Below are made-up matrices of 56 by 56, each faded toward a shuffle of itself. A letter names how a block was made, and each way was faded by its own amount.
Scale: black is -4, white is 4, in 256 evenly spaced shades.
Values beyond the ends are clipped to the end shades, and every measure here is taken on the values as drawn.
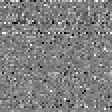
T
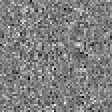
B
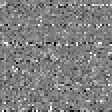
T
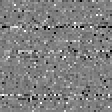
T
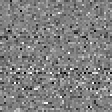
T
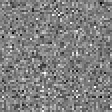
B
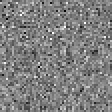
B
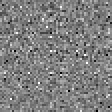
B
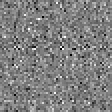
B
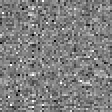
B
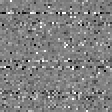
T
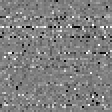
T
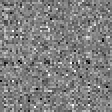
B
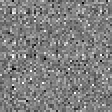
B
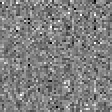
B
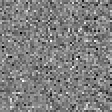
B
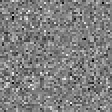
B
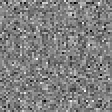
B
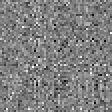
B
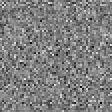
B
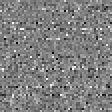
T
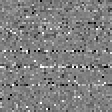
T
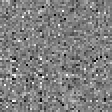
B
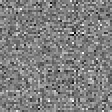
B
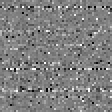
T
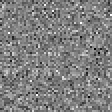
B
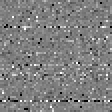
T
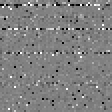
T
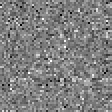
B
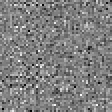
B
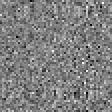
B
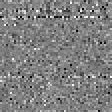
T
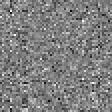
B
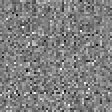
B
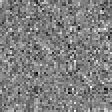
B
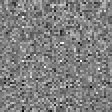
B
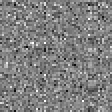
B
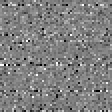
T
